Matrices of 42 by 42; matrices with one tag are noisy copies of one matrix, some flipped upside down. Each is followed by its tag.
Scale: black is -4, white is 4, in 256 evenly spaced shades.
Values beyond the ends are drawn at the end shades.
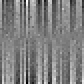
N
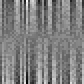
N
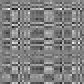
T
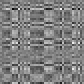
T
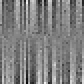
N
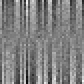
N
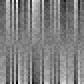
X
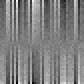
X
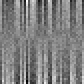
N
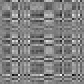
T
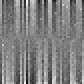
N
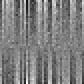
N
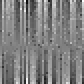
N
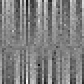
N
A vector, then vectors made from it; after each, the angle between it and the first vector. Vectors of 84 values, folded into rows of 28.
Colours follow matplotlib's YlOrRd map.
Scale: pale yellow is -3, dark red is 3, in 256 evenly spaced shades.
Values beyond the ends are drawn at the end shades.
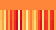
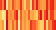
partly aligned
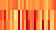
nearly opposite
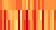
nearly opposite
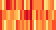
orthogonal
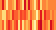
partly aligned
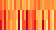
nearly opposite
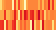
orthogonal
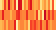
orthogonal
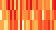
partly aligned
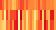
nearly parallel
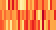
partly opposed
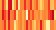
orthogonal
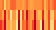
nearly opposite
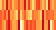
partly opposed
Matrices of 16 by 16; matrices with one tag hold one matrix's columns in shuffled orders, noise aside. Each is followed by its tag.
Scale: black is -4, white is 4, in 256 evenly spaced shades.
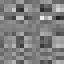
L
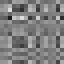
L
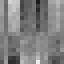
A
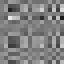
L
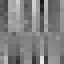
A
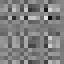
L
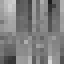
A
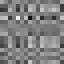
L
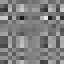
L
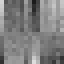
A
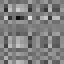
L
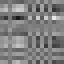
L
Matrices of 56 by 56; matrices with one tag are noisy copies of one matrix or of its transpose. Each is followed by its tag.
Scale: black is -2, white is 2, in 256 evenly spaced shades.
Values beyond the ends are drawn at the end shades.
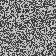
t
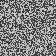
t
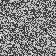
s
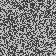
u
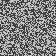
s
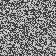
s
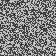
s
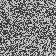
u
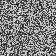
t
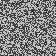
s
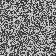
t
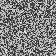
u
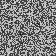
t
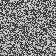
s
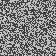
s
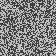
u
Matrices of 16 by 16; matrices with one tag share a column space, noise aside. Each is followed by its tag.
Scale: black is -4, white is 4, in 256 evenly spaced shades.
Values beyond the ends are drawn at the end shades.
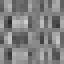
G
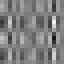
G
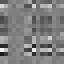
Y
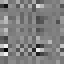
Y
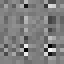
Y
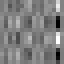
G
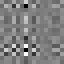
Y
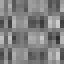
G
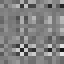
Y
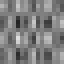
G
